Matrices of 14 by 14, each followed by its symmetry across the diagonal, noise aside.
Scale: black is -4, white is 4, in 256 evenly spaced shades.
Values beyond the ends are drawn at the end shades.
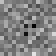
symmetric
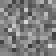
neither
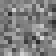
antisymmetric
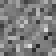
symmetric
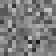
neither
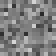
antisymmetric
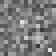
symmetric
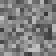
antisymmetric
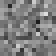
neither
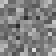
symmetric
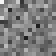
symmetric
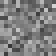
antisymmetric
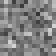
neither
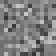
antisymmetric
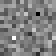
antisymmetric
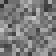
symmetric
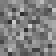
antisymmetric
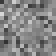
symmetric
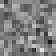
antisymmetric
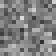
neither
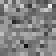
neither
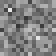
symmetric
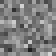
neither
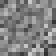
symmetric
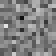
neither
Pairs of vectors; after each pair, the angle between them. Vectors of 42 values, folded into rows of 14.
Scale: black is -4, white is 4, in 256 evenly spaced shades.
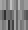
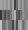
partly aligned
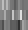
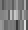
orthogonal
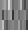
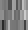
partly opposed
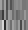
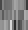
orthogonal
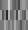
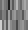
orthogonal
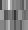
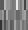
orthogonal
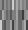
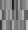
nearly opposite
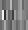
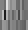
partly aligned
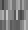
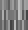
orthogonal
